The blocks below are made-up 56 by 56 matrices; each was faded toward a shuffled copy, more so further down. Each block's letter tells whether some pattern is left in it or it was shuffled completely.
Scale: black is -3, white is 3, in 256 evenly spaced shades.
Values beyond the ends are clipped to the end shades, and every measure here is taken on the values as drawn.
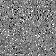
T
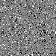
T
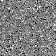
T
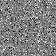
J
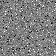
J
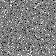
J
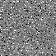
T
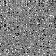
T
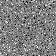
J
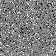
J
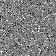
J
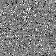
T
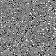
T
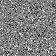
J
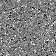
J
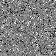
J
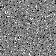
J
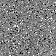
T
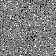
J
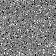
J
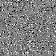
T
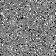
T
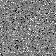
T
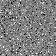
T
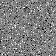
T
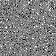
T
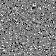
T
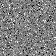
J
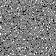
T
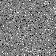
J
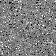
J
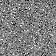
J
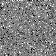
T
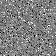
J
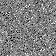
J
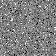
J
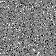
J
